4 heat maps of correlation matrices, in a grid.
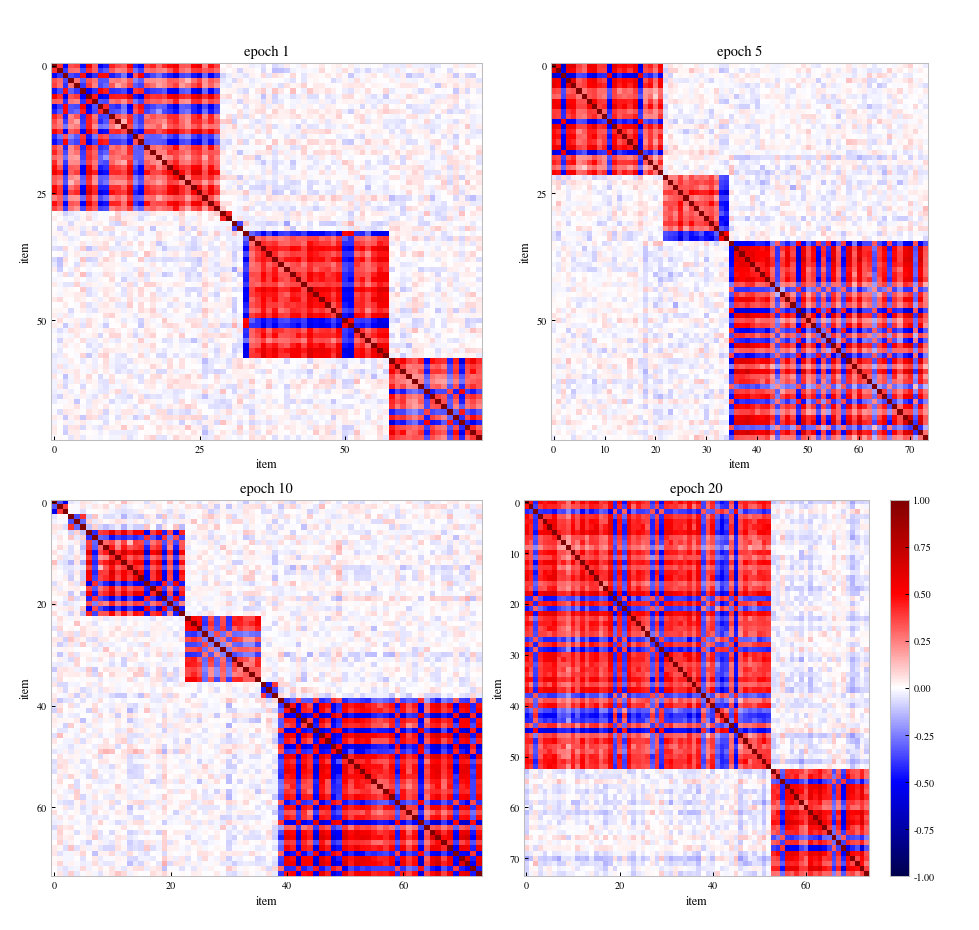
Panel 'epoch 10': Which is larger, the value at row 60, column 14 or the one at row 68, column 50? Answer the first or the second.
the second
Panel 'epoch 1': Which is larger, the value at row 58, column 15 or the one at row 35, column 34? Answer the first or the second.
the second
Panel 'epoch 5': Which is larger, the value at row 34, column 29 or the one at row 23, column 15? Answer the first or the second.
the second
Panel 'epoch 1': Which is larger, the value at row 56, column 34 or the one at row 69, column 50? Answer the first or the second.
the first
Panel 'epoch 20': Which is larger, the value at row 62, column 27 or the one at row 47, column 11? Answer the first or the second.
the second
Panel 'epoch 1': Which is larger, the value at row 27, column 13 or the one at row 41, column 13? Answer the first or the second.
the first
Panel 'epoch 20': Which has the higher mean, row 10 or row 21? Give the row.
10
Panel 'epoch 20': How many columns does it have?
74
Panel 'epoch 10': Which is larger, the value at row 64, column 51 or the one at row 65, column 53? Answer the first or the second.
the second
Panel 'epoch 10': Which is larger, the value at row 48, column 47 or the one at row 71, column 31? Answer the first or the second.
the second
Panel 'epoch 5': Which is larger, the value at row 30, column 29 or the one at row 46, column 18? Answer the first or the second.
the first
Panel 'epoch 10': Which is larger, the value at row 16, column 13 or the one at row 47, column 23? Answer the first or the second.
the second
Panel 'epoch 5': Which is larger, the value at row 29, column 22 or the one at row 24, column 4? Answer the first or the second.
the first
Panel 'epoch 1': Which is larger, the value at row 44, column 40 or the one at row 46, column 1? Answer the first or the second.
the first
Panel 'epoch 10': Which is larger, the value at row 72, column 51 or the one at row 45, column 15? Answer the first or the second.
the second
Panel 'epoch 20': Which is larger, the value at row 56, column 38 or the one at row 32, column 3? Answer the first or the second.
the second
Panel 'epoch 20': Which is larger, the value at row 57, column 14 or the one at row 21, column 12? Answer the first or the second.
the first
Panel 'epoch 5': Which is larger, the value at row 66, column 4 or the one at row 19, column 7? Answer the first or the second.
the second
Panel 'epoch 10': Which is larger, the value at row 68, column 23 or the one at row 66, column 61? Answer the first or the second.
the second
